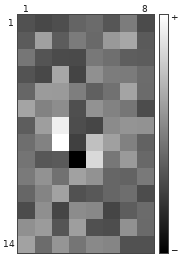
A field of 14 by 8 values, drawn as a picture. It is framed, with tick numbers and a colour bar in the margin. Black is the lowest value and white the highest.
Ninth with the highest average: middle left. Roughest part: centre. Odd patch: rougher, in the centre. Slope: none.
